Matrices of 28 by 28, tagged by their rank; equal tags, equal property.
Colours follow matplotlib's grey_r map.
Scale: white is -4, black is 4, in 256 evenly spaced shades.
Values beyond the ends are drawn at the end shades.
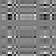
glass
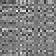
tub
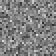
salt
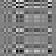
glass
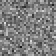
salt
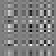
glass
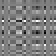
glass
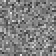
salt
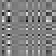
glass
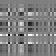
glass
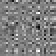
tub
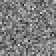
salt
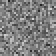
salt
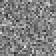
salt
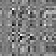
tub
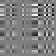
glass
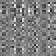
tub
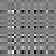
glass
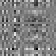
tub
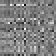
tub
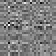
tub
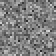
salt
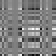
glass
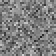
salt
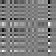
glass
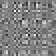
tub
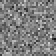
salt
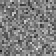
salt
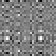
tub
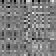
tub
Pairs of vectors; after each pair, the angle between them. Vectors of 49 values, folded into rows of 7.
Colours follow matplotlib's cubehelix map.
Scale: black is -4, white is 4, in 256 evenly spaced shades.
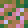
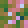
partly opposed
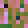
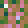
nearly opposite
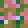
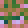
nearly opposite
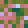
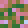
partly opposed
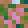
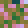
nearly opposite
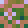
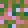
orthogonal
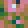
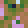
nearly opposite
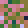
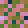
nearly parallel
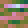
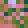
partly aligned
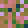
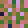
partly opposed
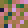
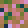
nearly parallel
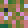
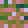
partly opposed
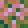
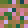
orthogonal
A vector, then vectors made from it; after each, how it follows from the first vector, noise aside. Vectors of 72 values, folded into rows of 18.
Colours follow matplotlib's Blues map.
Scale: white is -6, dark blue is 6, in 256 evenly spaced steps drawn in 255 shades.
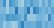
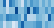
scaled up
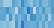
sign-scrambled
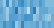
sign-scrambled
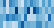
scaled up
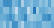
sign-scrambled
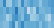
sign-scrambled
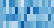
scaled up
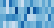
scaled up
